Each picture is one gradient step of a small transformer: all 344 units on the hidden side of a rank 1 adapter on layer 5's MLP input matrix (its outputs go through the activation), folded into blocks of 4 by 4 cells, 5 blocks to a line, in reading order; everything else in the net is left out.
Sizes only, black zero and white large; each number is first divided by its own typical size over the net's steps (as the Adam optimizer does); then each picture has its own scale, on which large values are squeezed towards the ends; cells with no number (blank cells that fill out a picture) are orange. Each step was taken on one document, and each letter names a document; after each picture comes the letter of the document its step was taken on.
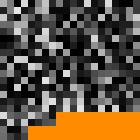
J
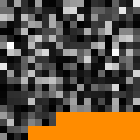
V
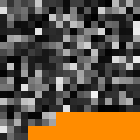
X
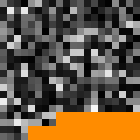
X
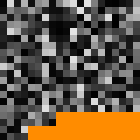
J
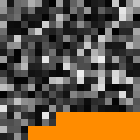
X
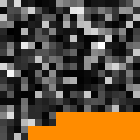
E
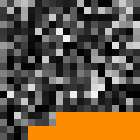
X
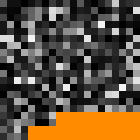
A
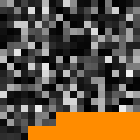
J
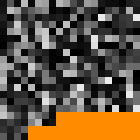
J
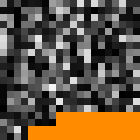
A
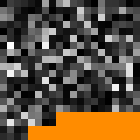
E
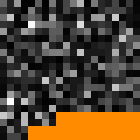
V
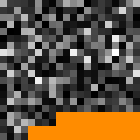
V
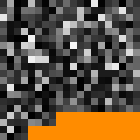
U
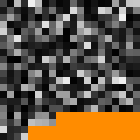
X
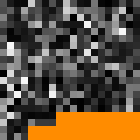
U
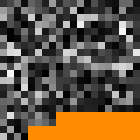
U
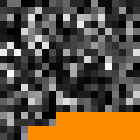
U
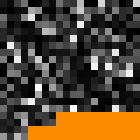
E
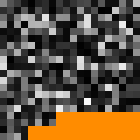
J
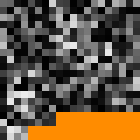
A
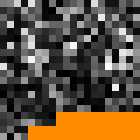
U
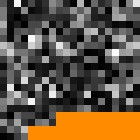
V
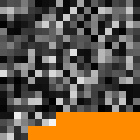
X
